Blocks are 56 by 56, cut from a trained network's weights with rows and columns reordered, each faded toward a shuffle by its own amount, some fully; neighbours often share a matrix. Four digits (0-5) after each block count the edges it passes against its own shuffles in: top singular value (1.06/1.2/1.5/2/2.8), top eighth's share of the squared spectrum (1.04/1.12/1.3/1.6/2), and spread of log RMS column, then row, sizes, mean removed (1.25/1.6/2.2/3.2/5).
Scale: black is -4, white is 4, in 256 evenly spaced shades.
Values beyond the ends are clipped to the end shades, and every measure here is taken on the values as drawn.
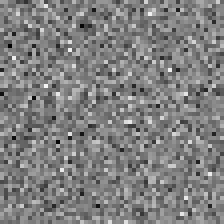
1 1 0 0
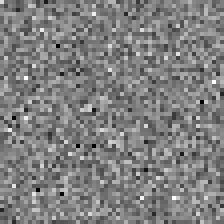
0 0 0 0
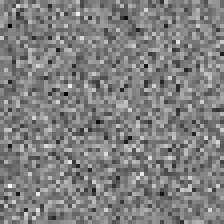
1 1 0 0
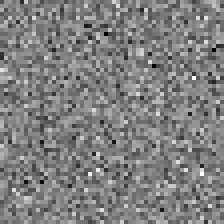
1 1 0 0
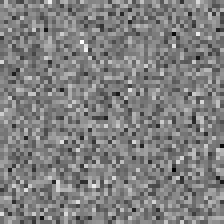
0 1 0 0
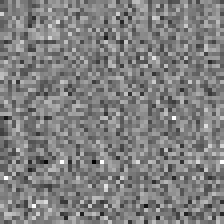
3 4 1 2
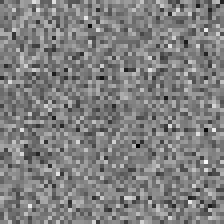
2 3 0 1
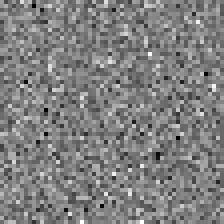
0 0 0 0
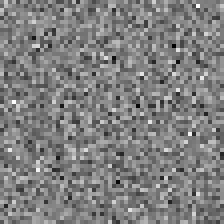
1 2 0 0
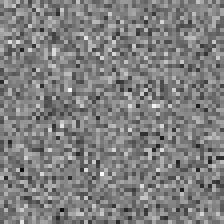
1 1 0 0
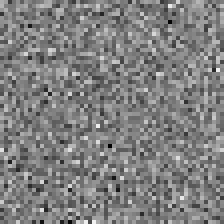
1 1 0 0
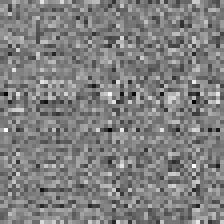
4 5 2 3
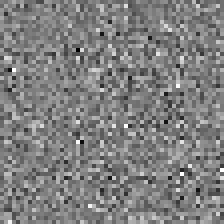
3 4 2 1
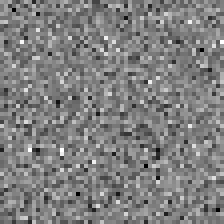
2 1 0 0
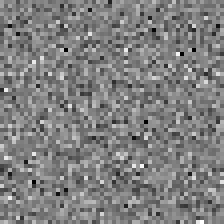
2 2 0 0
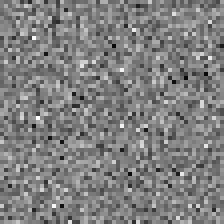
0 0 0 0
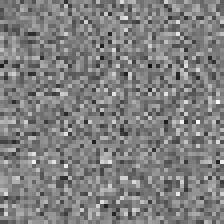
3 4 2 2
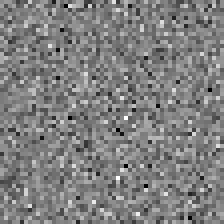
1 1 0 0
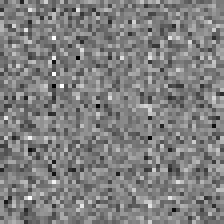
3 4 2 2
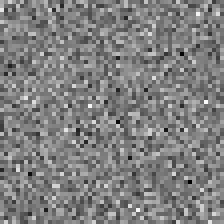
2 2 0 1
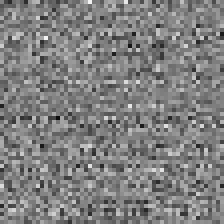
3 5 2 3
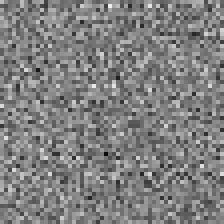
2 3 0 1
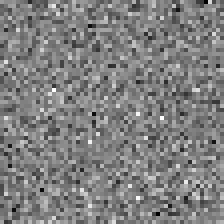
1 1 0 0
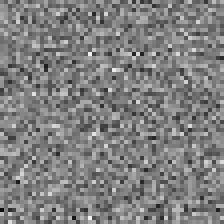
2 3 0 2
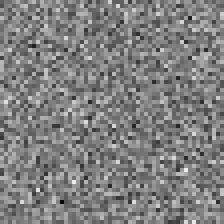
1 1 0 0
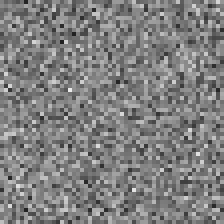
0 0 0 0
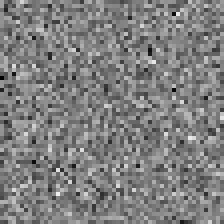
2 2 0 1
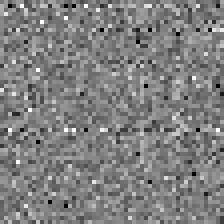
3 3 0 1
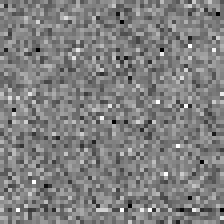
2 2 0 1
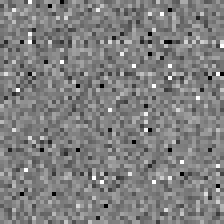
2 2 0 1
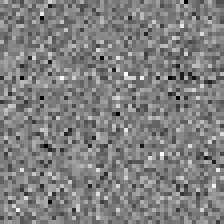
2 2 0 1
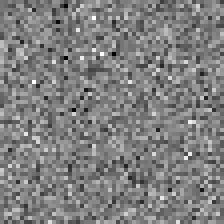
0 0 0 0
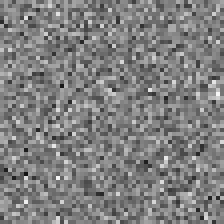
0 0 0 0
